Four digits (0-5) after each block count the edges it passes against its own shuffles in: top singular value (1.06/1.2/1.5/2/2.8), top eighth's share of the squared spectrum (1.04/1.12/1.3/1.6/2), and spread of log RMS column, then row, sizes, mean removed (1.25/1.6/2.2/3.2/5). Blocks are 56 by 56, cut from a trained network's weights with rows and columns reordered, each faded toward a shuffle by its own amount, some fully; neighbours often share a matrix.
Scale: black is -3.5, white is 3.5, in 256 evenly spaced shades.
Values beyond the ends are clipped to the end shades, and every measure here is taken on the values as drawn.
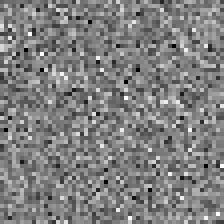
1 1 0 0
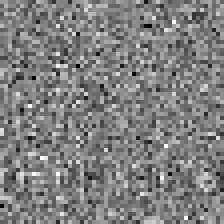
2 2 0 1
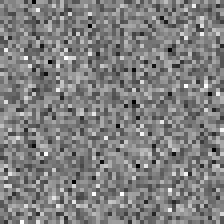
1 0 0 0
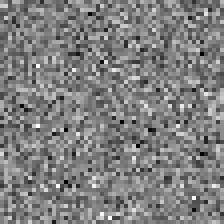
1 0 0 0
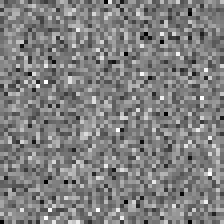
2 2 0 0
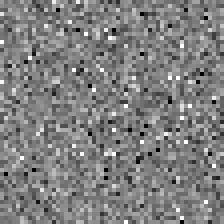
1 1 0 0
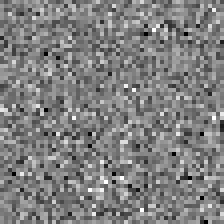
2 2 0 1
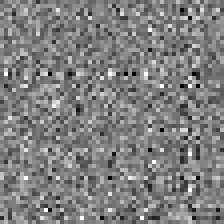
3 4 2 2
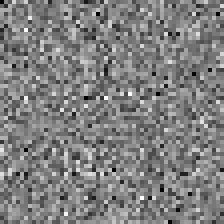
3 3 1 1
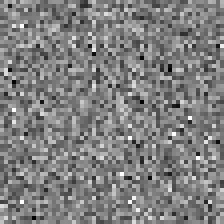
3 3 1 1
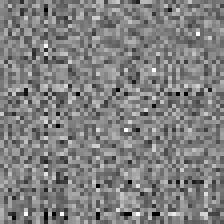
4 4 2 2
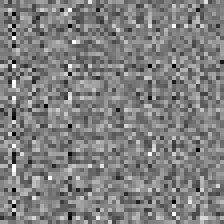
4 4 2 1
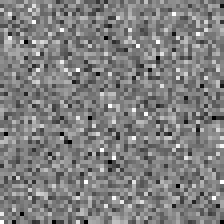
2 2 0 1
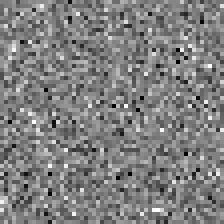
2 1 0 0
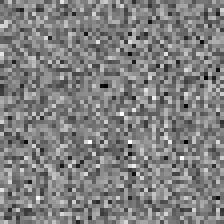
2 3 1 1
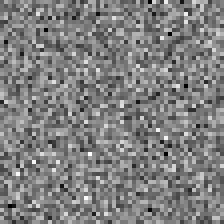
0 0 0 0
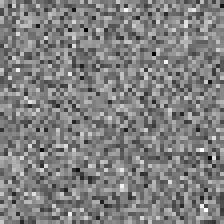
1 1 0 0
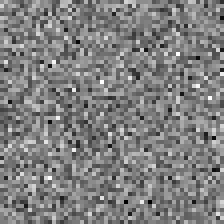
2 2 0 0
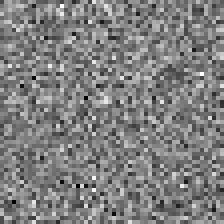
3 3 1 1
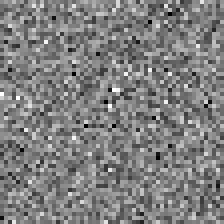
0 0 0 0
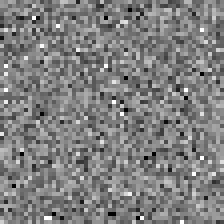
0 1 0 0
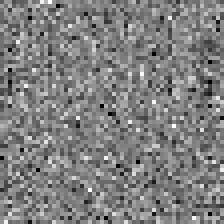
2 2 1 0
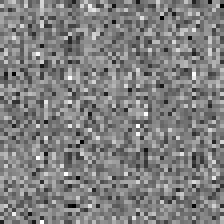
3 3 2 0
